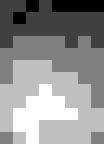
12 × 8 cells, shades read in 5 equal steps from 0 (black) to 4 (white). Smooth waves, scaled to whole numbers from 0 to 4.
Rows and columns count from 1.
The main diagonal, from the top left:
1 0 1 2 2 2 2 2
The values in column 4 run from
1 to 4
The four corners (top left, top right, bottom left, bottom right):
1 0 2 2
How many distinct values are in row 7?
2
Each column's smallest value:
1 0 0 1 0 0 0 0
